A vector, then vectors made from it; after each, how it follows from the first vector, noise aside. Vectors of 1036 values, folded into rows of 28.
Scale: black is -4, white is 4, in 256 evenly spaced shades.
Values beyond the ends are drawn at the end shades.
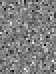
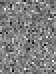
sign-scrambled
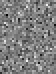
wrapped around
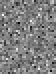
wrapped around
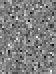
wrapped around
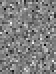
copied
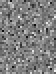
wrapped around
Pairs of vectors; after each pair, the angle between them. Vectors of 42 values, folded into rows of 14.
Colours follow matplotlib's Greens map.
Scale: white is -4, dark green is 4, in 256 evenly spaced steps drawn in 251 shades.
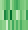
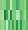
nearly parallel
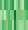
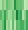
partly opposed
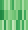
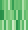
nearly parallel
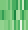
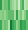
partly opposed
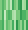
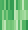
orthogonal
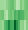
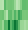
nearly parallel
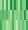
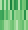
nearly parallel
